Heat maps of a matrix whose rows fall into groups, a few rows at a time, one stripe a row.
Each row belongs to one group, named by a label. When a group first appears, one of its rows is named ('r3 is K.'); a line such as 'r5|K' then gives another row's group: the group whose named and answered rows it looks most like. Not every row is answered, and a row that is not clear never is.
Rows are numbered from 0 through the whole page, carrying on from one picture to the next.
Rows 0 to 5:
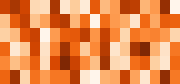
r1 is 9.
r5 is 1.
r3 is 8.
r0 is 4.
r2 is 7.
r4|8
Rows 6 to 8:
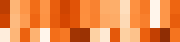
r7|8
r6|8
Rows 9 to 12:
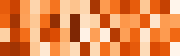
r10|1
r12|4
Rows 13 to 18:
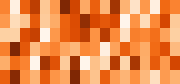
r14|7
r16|4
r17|1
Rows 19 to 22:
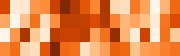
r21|9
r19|8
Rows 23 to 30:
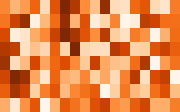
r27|8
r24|9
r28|4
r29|4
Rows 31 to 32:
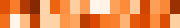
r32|7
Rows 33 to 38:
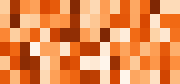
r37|9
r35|8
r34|1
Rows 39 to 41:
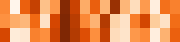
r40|8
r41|8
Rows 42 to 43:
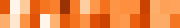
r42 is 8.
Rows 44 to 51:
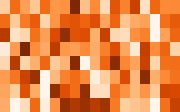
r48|1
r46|8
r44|1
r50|9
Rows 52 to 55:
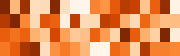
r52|4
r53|1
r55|9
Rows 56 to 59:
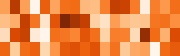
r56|1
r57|9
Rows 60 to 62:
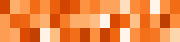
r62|7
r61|9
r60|8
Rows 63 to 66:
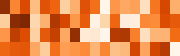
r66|4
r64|9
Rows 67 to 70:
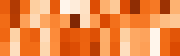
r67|4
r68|1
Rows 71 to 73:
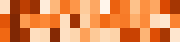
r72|1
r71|9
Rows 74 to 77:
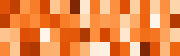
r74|1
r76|7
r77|9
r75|8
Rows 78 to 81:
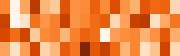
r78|7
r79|8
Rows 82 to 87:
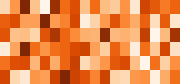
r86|1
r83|1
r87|8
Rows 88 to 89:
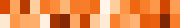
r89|9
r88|4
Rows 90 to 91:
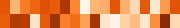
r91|4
